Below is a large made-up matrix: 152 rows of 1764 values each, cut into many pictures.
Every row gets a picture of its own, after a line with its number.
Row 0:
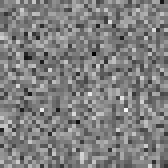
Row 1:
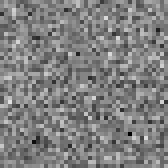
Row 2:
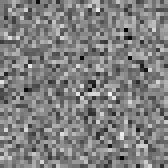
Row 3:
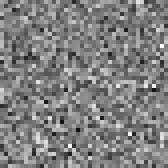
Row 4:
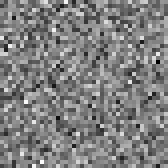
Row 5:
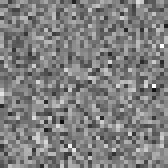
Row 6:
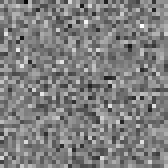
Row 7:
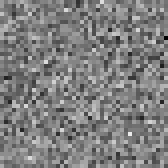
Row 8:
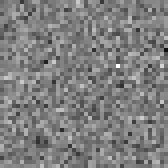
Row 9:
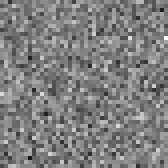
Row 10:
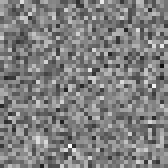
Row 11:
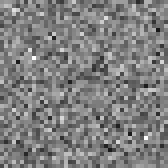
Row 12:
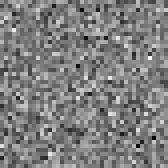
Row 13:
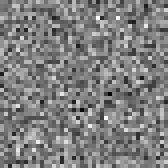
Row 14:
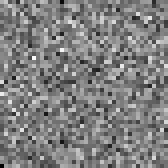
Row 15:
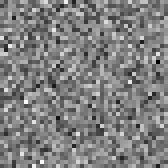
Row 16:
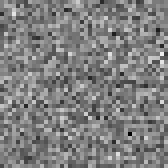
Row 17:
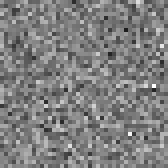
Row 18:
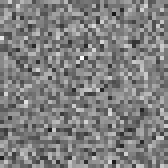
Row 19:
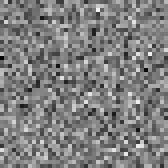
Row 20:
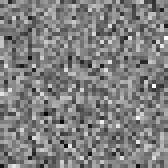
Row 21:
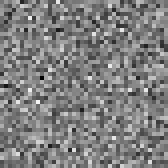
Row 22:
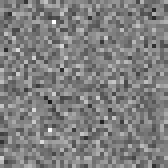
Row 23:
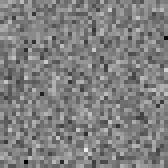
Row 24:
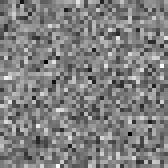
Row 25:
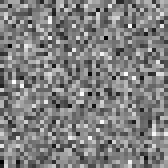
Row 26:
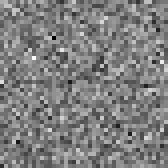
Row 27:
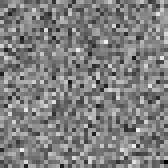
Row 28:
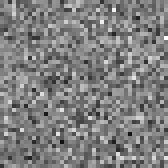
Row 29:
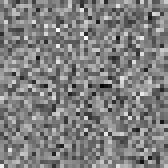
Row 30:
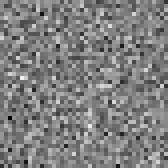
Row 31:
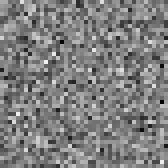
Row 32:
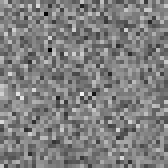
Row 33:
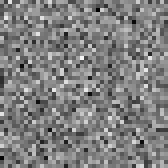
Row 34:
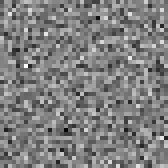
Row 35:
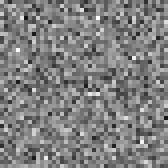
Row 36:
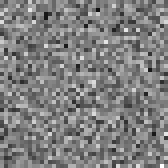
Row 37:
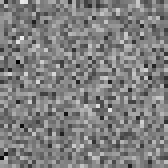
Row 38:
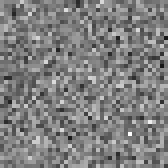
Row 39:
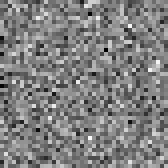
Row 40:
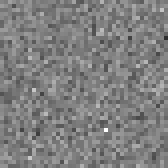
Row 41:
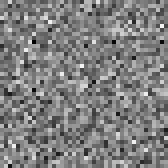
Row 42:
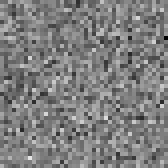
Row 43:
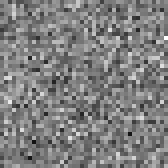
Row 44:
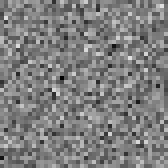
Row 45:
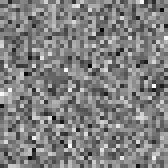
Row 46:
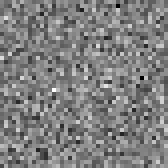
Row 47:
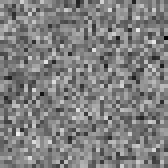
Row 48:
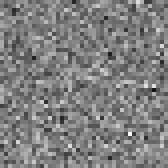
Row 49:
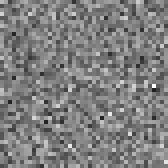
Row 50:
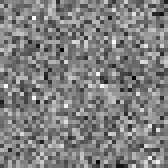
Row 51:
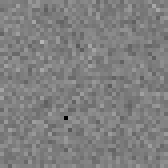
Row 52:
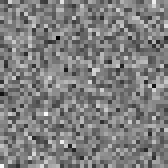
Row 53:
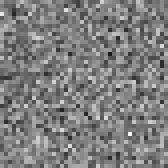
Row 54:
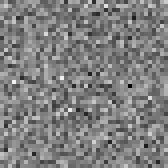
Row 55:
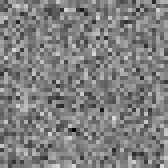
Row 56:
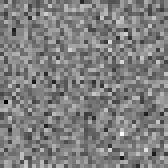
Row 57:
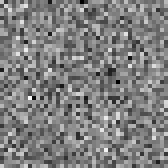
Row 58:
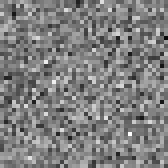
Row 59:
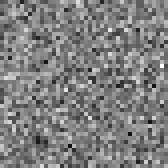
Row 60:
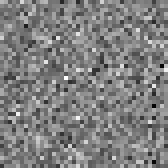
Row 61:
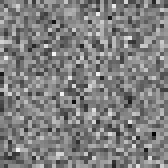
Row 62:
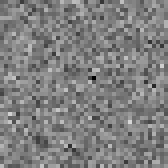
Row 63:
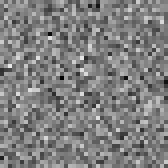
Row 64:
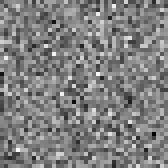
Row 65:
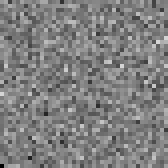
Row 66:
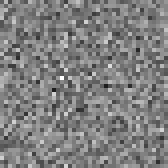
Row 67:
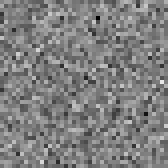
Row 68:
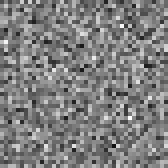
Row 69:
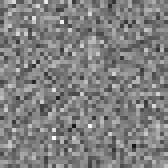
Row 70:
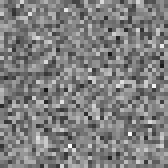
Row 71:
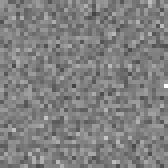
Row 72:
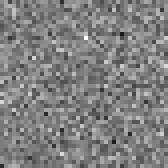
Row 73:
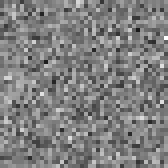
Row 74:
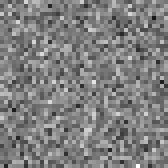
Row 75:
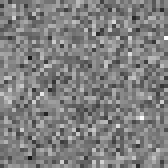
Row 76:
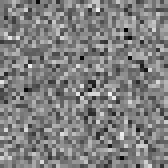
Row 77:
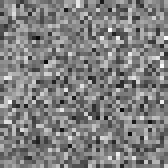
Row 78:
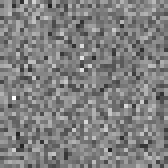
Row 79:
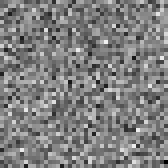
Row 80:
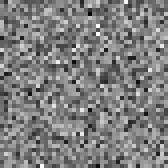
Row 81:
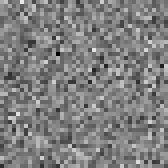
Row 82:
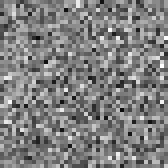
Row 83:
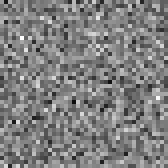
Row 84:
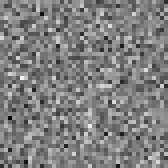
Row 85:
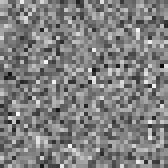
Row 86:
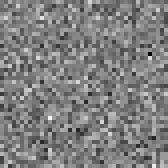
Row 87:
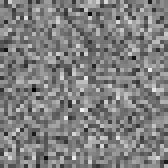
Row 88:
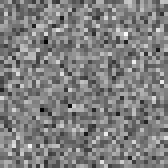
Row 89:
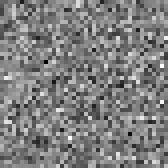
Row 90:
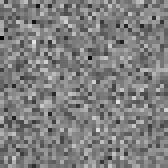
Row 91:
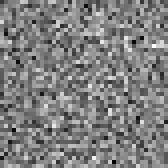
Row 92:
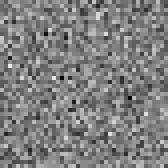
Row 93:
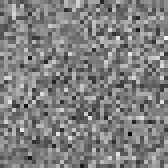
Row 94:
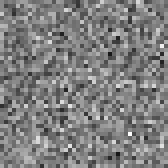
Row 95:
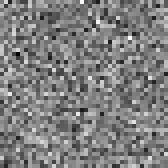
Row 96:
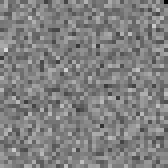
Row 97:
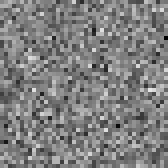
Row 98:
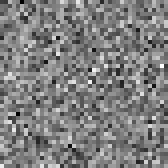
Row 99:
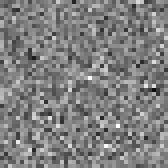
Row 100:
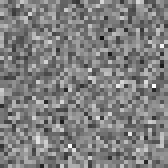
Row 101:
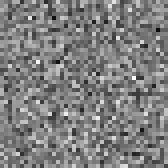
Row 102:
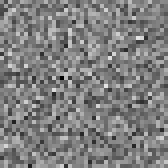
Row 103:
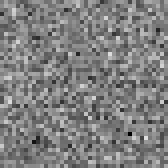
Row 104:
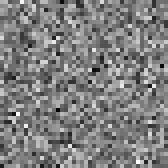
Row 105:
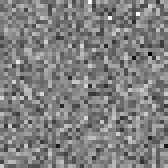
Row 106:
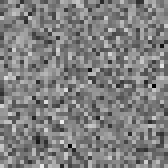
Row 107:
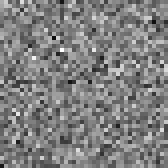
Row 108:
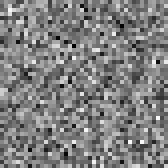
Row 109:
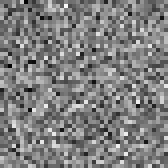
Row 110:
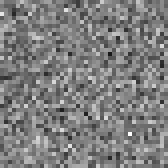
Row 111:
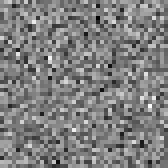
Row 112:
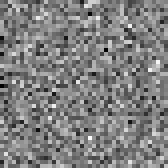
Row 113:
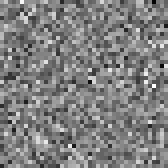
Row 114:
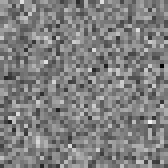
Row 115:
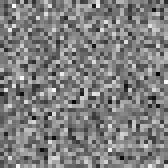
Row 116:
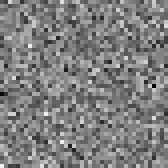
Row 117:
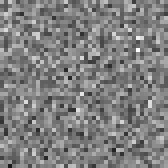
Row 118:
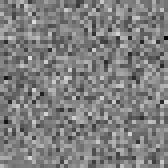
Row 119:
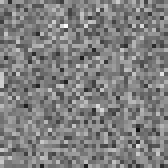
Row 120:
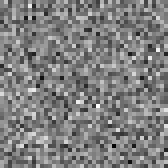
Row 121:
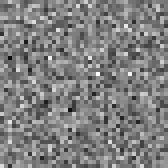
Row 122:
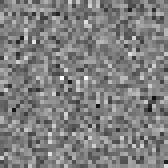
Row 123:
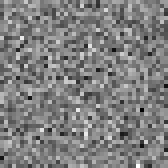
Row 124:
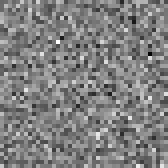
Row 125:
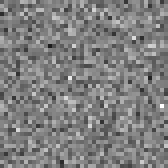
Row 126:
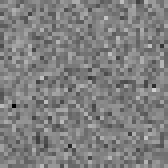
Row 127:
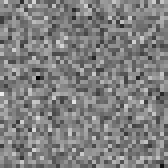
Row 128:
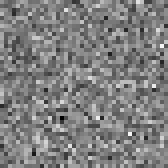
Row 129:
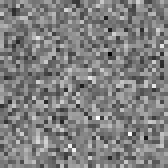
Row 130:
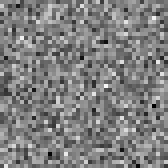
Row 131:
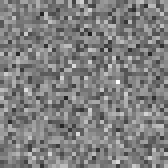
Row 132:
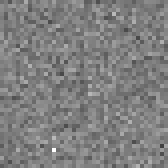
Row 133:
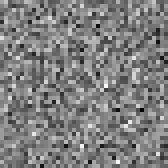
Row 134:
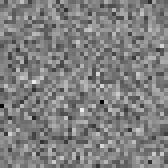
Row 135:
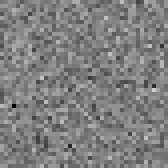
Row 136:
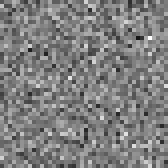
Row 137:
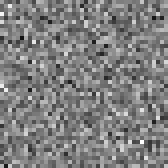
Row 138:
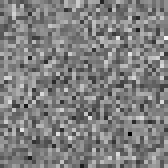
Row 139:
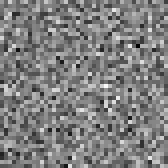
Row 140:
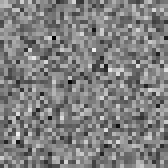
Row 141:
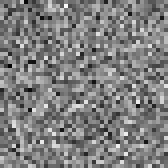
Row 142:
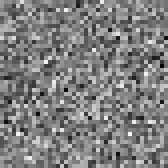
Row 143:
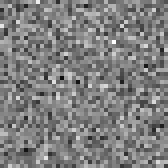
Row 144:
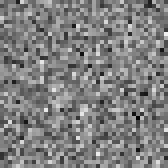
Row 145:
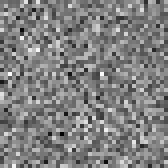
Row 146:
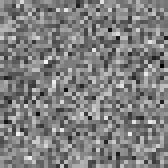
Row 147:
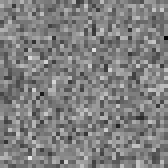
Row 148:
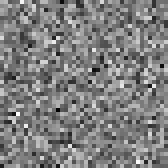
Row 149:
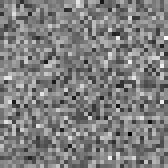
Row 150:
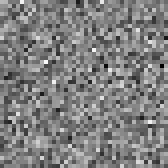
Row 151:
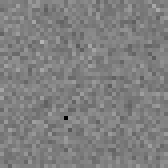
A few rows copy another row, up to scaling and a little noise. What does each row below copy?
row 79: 27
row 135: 126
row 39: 112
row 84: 30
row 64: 61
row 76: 2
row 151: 51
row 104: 148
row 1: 103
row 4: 15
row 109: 141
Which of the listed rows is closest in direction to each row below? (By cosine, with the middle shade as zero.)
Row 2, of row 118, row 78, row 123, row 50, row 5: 50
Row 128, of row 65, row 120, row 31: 31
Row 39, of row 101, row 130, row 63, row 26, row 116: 130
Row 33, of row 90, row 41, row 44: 44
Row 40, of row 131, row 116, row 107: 116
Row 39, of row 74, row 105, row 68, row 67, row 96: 105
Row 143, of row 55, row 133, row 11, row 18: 133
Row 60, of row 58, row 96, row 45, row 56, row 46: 58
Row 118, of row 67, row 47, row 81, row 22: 47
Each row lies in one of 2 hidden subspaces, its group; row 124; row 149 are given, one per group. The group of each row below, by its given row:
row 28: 149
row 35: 124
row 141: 124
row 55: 124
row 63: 124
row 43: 149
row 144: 124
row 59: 149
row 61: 124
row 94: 149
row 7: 149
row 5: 149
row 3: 149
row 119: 124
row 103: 149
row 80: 124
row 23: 149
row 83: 124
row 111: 124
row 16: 149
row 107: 149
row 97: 149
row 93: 149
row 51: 124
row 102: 124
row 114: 149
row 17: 149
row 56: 124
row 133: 124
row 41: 124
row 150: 149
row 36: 124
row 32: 124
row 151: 124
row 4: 124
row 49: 149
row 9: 149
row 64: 124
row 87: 124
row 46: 124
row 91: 124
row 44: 124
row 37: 124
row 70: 149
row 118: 149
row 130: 124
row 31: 149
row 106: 149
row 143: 124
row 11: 149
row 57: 124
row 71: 124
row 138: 149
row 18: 124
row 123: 124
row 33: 124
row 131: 124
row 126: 149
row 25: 124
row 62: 149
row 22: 124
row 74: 124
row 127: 124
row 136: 124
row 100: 149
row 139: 124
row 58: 149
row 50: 124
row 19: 124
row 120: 124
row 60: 149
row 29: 124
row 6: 124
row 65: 149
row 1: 149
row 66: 124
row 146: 149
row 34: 124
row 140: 149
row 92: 124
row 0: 124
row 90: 124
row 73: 149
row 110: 149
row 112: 124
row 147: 149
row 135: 149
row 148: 149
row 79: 124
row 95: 124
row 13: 124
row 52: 149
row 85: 149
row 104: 149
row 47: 149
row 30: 124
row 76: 124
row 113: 149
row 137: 124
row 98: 149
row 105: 124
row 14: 149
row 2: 124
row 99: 149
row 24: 149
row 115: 124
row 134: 124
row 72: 149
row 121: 124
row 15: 124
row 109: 124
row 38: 149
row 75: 149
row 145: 124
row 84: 124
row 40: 149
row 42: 149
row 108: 124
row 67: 124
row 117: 124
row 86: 124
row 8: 149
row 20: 149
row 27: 124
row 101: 124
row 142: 149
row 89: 149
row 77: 149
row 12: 124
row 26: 149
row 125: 124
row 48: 149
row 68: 124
